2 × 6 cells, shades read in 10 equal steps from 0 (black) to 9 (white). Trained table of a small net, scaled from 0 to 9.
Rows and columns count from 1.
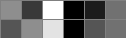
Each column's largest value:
5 5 9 0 3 4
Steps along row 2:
up up down up up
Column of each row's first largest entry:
3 3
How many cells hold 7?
0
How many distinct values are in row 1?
6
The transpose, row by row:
5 3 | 2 5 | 9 8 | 0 0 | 1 3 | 4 4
